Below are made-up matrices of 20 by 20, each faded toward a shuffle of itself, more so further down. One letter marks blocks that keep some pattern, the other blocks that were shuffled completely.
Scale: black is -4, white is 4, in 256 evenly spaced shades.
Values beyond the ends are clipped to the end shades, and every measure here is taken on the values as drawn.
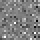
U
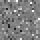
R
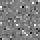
R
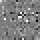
U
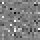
U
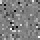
R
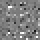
U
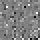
U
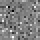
R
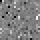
R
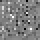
R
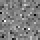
R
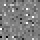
R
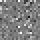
U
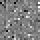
R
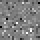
R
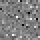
R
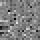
U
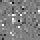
U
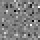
U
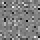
U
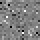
R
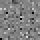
U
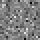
R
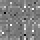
U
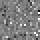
R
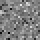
R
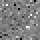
R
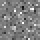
R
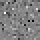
R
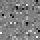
U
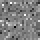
U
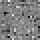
U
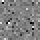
U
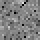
R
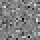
R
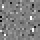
U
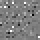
U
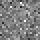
R
